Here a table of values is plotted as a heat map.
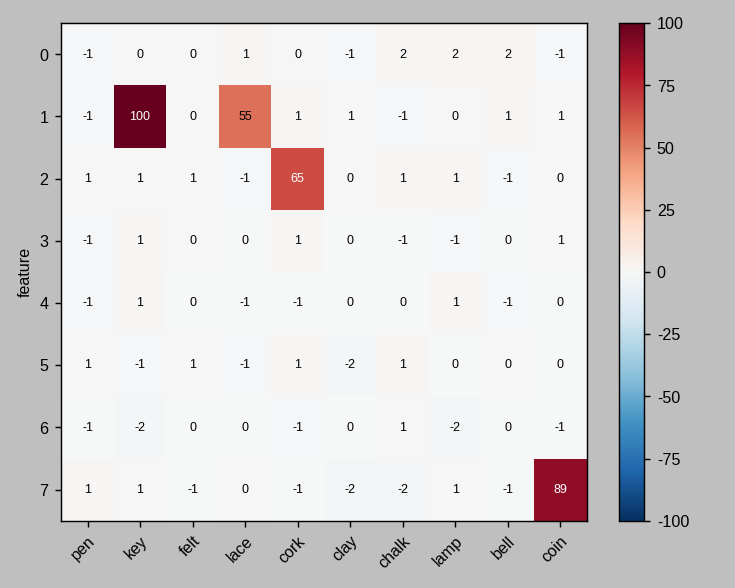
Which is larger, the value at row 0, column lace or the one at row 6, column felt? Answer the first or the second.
the first
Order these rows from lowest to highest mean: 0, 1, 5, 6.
6, 5, 0, 1
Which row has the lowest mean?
6
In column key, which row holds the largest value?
1
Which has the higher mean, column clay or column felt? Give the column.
felt
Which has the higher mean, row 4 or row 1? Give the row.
1
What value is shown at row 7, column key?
1
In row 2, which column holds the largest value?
cork
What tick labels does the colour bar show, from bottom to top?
-100, -75, -50, -25, 0, 25, 50, 75, 100
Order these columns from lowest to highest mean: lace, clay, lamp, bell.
clay, bell, lamp, lace
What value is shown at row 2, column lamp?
1
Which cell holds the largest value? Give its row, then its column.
1, key
